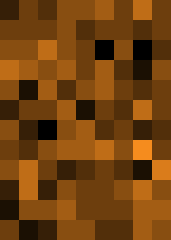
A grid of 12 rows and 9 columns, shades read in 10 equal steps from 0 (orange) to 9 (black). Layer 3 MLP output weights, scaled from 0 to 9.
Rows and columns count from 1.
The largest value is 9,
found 3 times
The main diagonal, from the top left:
7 5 2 3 4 5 5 0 1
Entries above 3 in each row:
7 9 8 5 7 7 8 5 7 7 6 8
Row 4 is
2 3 4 3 5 3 6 8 4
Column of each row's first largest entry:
1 5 6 8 2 5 3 2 8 1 1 2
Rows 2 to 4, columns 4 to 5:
4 6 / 4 5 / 3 5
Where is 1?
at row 9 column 9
